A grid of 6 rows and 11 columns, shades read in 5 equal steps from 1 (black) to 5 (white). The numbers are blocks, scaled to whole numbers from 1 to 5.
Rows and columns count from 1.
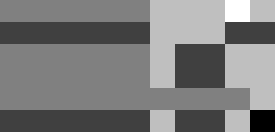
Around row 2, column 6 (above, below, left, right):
3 3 2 4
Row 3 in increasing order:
2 2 3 3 3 3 3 3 4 4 4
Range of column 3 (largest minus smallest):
1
